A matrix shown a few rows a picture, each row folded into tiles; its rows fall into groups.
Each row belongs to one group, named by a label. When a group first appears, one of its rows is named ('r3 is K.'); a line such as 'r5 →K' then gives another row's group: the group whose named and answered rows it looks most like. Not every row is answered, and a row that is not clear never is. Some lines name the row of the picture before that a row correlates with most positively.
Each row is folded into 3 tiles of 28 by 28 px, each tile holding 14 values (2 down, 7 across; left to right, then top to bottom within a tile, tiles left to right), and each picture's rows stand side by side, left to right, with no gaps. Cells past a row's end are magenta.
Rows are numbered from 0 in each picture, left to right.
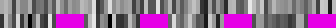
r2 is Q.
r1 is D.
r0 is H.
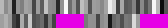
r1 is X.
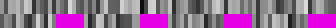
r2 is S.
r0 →X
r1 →S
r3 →S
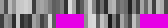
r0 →X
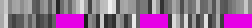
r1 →X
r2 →H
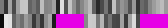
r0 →D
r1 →H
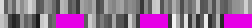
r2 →H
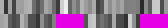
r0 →Q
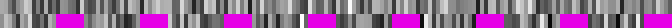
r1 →S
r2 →S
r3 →X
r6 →X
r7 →X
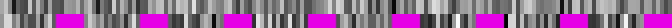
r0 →H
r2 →X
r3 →H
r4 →Q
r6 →D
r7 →X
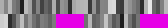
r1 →Q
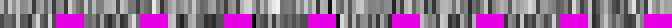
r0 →X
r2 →Q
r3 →D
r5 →Q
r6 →X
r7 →S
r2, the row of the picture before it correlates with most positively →0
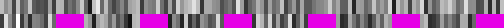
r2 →X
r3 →H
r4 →S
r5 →Q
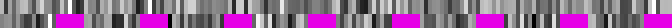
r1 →Q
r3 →H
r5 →S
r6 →H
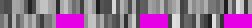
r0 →S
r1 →H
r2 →D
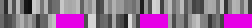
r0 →S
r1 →D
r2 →S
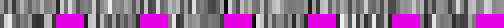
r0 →D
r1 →D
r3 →D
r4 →H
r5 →S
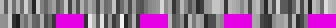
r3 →Q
